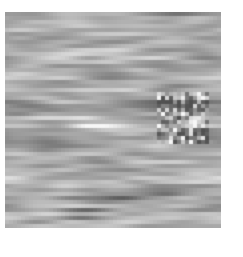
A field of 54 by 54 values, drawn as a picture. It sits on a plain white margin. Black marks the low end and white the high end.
Roughest part: middle right. Grain: streaks across. Mirror symmetry: none. Slope: none. Odd patch: rougher, in the middle right.
